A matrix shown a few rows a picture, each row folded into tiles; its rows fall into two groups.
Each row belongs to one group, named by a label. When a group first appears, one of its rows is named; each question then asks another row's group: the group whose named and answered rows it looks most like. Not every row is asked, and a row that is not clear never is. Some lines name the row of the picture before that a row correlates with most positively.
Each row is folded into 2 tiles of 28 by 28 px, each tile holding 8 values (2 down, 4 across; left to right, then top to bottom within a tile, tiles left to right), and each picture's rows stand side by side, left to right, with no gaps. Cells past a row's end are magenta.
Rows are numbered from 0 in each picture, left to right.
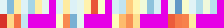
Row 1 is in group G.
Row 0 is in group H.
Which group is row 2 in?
H
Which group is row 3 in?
H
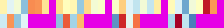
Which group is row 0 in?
G
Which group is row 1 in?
G
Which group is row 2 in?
G
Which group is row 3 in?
G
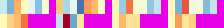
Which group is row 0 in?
H
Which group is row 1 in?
G
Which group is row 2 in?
H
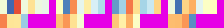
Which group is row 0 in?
H
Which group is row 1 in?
H
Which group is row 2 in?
H
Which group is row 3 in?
H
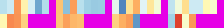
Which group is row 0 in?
H
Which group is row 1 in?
H
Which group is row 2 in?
H
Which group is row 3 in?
G
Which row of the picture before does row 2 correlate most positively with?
3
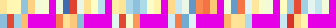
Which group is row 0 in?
G
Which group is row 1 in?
H
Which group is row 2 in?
G
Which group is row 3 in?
G
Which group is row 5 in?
H
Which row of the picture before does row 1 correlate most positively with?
2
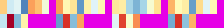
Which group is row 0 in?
G
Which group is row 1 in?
G
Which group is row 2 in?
G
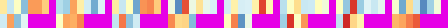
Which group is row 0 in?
G
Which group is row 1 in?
H
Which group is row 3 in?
H
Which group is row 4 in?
G
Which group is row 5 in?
G
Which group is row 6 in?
H
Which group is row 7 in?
H
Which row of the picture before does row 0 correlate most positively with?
0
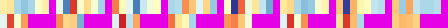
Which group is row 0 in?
G
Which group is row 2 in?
G
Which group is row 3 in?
H
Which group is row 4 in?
H
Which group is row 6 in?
H
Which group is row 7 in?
H
